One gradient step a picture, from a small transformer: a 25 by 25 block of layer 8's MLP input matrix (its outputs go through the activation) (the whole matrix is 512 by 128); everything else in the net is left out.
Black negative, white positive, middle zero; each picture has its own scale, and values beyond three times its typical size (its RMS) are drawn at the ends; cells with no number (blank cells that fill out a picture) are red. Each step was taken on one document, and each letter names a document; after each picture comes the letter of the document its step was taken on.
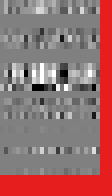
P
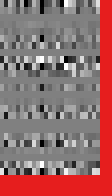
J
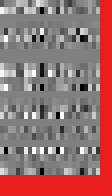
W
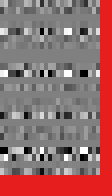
W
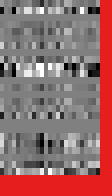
J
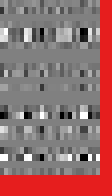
W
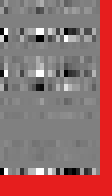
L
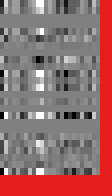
L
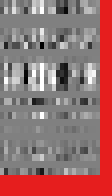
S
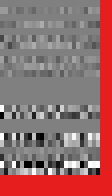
J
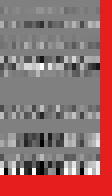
J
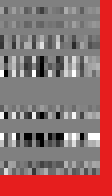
J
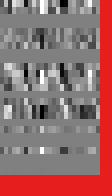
P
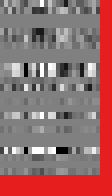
S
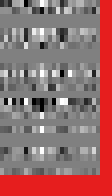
P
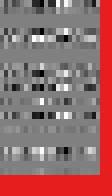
P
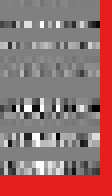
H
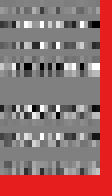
H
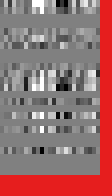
S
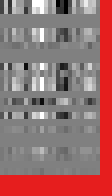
S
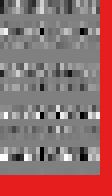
W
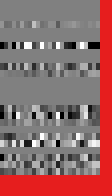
H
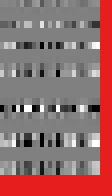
H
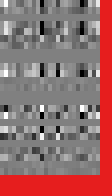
W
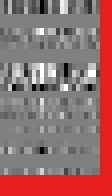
P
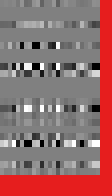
H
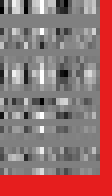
S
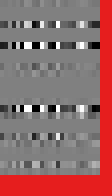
H
